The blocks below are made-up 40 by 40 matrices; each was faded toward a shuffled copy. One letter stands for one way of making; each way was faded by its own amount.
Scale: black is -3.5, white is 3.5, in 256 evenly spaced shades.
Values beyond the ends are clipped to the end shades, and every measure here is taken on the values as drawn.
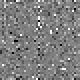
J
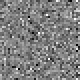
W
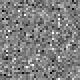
W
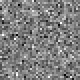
W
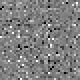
J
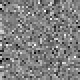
W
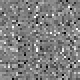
J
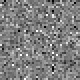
W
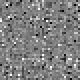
J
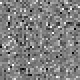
J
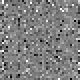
J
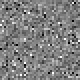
W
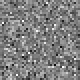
W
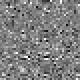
J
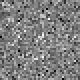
W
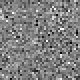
W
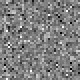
W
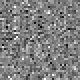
J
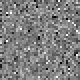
W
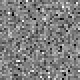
W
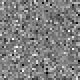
W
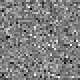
W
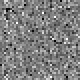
W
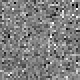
W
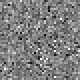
W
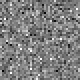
W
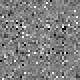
J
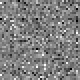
W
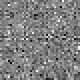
J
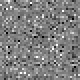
J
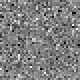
W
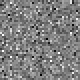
W
